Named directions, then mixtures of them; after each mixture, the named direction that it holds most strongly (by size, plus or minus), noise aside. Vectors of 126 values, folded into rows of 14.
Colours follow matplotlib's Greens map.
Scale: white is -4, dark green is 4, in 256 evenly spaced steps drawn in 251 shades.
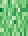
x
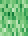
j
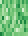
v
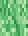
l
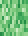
v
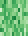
x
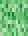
j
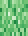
x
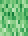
j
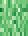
x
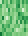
v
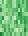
v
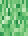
v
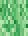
l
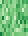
v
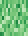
v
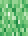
j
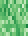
l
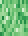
v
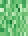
x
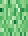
x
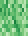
l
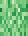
x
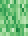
l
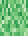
l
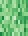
v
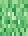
j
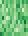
v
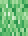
j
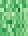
j
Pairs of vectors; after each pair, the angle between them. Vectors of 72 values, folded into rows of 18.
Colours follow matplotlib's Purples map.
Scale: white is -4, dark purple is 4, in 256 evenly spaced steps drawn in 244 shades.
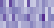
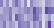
partly opposed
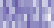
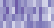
nearly parallel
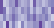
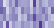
nearly parallel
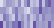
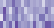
partly aligned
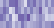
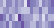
partly aligned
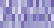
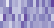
nearly parallel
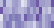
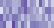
partly opposed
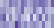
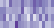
nearly parallel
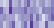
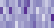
partly aligned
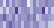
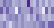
nearly opposite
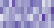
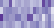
nearly opposite
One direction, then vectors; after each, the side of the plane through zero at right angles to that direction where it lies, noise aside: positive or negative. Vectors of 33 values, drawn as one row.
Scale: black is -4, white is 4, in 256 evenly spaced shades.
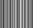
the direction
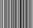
negative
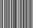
negative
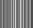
positive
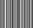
positive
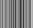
negative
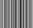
negative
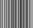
negative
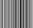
negative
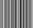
negative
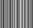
positive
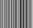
negative
